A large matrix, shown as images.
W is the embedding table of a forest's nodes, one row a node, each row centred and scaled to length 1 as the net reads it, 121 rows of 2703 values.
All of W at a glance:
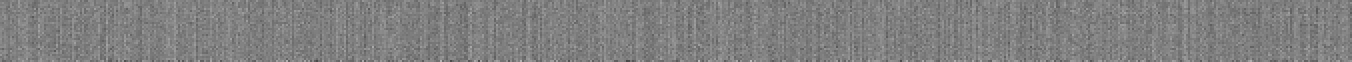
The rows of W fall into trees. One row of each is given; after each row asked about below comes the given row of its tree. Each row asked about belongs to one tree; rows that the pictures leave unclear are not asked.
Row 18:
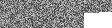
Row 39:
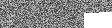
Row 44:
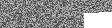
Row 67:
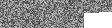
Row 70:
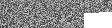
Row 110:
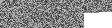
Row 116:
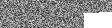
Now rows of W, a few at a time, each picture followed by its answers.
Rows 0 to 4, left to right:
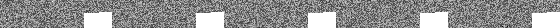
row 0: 44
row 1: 44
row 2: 18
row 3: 39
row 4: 110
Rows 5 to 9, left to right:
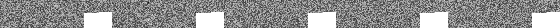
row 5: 44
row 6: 70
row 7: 44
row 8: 44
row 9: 110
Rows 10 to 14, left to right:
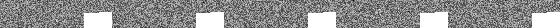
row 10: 44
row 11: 70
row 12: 116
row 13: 110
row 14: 70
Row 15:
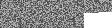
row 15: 44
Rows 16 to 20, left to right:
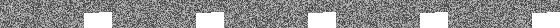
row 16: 67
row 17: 67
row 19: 67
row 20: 18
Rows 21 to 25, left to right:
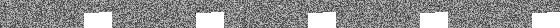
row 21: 39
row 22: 18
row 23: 44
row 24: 39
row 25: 67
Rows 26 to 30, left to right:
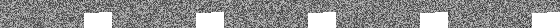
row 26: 67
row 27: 39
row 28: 116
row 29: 44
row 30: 116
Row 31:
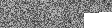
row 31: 67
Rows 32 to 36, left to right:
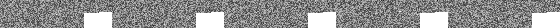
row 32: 67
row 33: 18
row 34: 110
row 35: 110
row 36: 70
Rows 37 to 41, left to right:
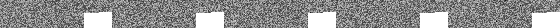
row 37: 110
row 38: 116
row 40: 44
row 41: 110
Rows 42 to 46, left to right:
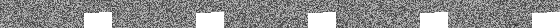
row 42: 67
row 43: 39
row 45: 70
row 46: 110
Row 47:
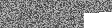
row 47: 44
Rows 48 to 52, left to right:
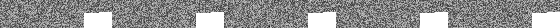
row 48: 39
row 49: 18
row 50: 39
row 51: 70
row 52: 39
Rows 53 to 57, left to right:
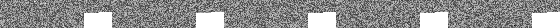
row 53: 18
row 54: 110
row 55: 67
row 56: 116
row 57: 44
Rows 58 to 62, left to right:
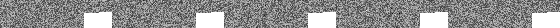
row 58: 39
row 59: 39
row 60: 39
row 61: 18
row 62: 67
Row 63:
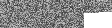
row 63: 110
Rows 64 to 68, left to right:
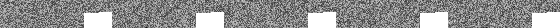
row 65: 18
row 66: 39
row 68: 18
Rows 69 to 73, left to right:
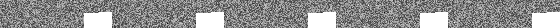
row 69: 70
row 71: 116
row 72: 67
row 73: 39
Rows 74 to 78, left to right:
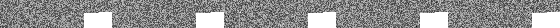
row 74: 70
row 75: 110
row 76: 70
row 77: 110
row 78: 110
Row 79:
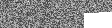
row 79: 44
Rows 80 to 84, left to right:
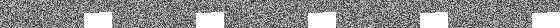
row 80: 67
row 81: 110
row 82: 70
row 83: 44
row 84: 67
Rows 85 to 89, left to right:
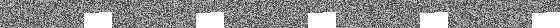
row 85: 67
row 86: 70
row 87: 110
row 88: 110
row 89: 70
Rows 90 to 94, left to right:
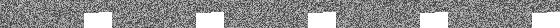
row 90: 70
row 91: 18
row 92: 39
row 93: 39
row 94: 110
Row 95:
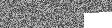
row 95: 110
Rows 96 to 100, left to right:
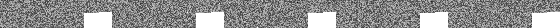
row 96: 44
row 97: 116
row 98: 116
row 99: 44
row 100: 110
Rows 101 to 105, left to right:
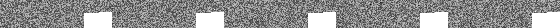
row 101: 70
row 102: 39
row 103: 67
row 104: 70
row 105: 39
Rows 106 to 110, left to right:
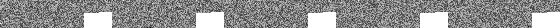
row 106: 116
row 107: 18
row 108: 116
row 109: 67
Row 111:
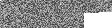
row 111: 110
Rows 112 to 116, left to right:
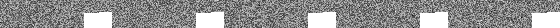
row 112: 44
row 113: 39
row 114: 70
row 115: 116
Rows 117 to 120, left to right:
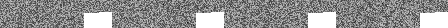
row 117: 44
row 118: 110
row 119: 44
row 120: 18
